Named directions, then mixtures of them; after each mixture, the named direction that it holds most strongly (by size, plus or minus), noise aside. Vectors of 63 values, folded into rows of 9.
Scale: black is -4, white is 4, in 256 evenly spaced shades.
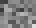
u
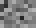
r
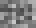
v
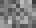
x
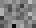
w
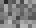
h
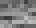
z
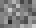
x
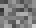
u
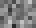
w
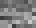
z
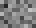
r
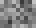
x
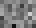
w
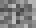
v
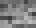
z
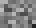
u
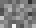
w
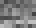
z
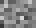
r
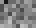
h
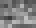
z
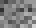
u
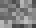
x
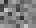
r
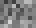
h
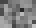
u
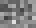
v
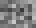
v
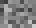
u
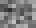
v
